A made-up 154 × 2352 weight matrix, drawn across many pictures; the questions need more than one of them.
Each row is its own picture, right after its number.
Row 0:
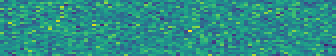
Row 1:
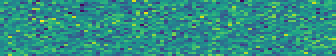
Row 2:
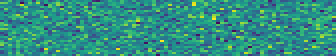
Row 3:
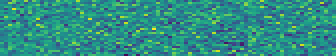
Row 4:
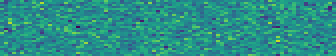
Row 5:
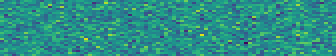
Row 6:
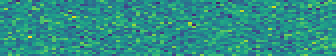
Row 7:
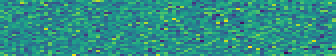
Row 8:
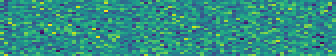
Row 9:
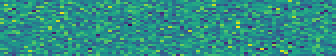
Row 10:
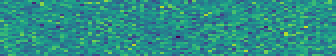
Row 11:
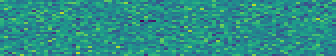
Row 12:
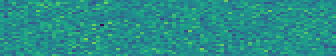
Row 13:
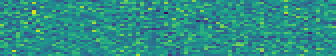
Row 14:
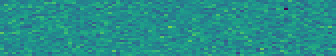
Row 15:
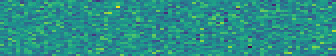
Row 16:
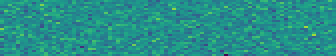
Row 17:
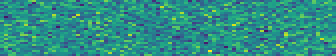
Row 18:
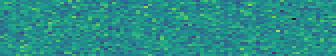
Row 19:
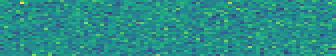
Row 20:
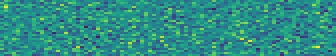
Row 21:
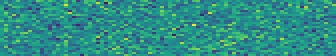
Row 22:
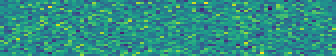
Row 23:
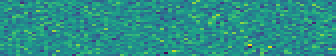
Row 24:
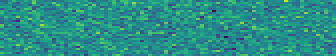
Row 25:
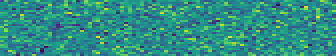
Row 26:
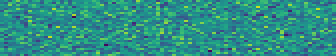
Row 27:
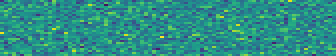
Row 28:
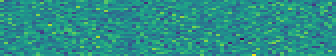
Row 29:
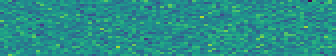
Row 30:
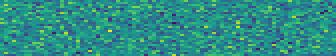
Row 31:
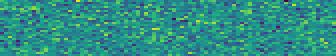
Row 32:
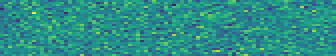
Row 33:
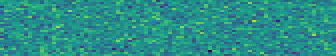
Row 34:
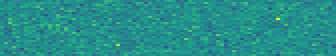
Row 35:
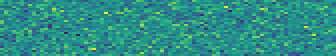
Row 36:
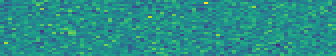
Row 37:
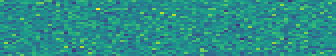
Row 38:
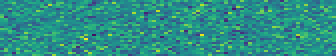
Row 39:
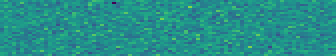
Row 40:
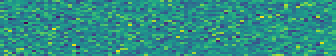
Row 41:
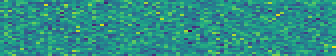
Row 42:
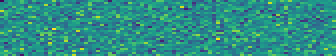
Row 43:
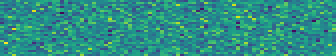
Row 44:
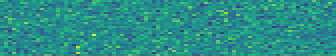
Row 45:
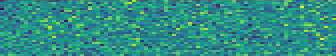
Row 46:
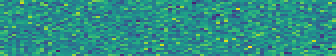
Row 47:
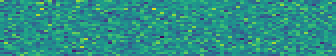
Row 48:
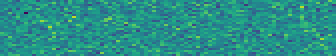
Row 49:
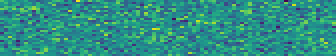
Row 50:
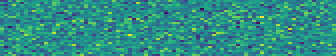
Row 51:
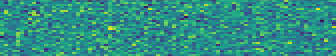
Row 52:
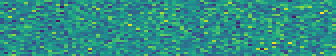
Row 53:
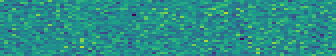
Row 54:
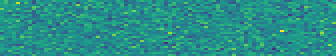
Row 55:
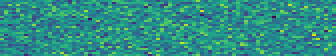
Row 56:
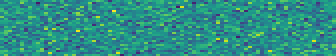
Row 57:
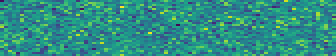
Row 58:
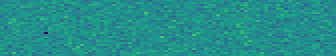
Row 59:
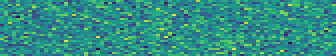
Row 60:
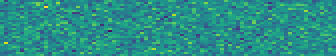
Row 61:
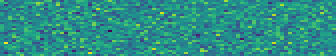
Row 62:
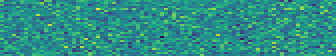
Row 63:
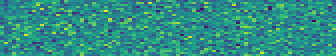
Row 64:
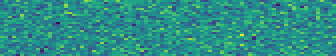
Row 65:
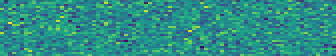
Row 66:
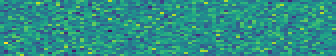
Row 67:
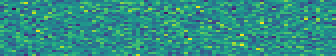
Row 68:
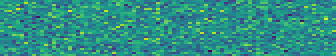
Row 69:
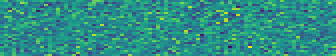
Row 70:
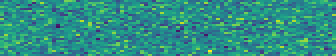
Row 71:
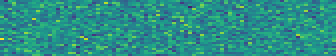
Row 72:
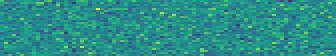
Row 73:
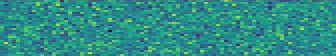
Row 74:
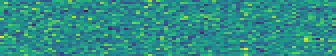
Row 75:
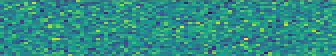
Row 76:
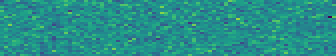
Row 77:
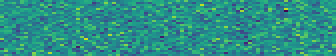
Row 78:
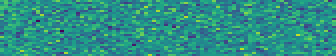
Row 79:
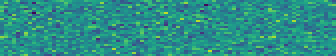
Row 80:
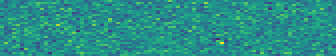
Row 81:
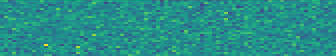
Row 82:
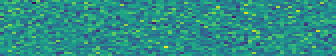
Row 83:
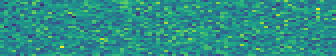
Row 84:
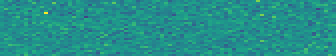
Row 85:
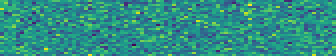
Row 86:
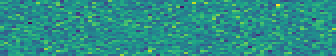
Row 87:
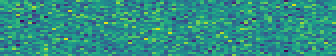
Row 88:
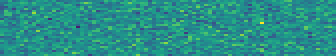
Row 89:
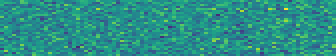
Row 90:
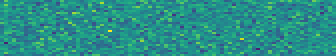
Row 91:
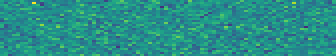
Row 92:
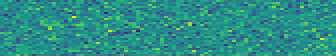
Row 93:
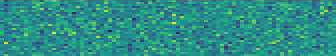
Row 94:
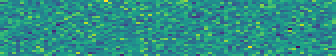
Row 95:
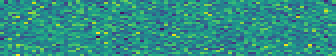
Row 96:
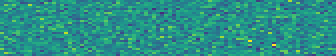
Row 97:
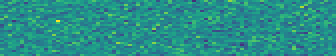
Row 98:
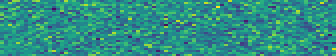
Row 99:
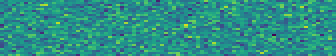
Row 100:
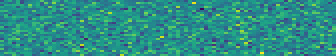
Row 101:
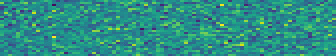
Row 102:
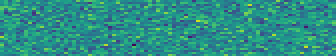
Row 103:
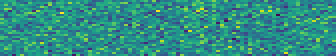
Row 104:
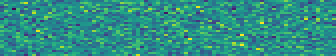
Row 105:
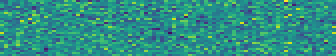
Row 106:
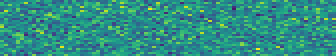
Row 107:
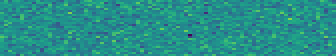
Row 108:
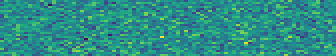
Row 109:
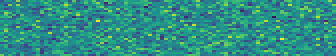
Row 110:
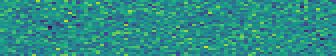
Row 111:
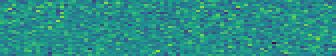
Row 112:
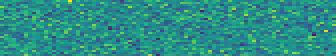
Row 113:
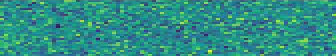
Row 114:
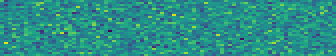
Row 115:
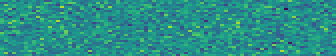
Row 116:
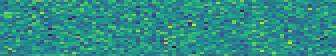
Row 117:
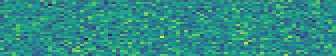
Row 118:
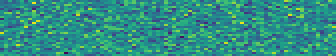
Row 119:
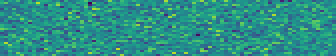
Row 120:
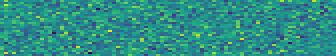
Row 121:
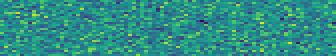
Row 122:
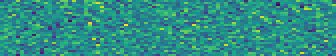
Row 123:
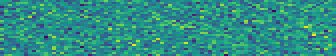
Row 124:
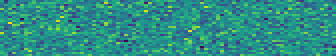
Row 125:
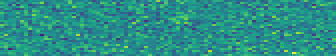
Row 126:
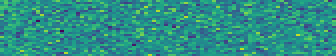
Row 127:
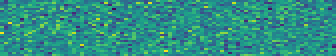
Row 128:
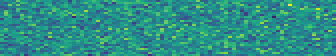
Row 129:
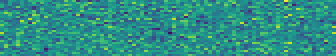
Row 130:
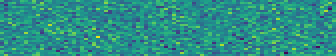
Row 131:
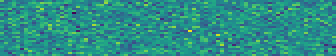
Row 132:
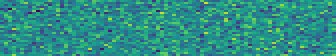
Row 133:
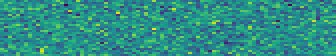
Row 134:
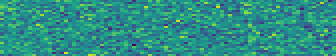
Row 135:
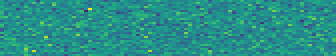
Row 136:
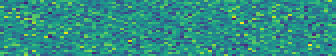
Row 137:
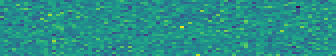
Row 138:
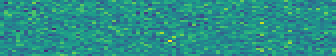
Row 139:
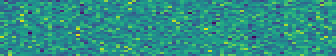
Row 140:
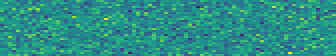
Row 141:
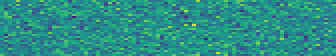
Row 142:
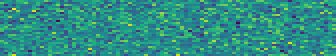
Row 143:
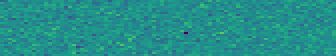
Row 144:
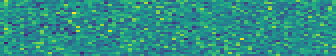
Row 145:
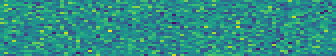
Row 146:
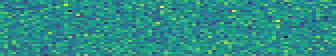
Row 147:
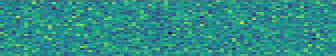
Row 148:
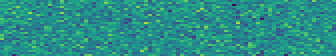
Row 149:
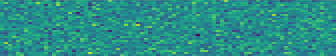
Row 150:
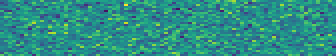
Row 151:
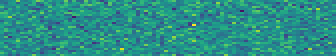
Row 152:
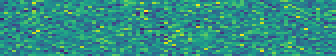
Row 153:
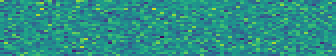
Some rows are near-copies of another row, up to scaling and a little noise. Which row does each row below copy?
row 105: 129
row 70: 113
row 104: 67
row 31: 49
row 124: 65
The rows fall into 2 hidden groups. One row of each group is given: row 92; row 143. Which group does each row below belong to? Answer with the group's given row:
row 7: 143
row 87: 92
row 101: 92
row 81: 143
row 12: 143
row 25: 92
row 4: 143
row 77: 143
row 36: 143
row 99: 92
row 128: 92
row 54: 92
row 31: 92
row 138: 92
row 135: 92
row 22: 143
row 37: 143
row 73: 143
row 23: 143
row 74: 92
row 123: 92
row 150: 92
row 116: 92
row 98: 92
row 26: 92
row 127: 143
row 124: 143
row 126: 92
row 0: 143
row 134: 92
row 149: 143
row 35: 92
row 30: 143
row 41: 143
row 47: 143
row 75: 92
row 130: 143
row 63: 143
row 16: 92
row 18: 92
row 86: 143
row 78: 92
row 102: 92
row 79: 92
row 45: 92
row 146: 92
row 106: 92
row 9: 143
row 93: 143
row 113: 92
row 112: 92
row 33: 92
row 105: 92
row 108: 143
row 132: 143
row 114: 143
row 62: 143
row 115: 143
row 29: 92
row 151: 92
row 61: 143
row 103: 143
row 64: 92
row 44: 143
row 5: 143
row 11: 143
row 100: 143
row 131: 143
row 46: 143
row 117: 143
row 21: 92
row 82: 92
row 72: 143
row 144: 143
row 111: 143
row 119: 143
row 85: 92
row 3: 92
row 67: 92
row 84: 92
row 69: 143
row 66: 143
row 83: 92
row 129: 92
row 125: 92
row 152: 92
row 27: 143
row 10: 92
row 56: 143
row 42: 143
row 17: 92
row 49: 92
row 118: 92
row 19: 143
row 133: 92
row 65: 143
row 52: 143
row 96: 143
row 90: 143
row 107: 92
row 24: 92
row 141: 92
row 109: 92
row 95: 92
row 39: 143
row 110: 92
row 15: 143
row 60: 143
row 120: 143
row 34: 143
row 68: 92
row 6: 92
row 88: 92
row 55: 92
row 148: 143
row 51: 92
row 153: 143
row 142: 143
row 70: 92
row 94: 143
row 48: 92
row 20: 143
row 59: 92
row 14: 143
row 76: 92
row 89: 143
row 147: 92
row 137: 92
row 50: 143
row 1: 92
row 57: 92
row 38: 143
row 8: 143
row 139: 92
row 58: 143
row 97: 92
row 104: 92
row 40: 143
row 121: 92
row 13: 92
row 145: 143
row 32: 92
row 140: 92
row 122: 92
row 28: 143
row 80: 143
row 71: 143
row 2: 143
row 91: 92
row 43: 143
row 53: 143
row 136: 92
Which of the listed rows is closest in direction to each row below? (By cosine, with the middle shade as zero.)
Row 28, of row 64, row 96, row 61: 61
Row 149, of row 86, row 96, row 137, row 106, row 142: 86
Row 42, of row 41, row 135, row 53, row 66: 41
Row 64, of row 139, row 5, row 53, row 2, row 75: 139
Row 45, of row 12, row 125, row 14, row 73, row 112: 125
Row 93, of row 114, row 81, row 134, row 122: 114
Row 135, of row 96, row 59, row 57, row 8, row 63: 57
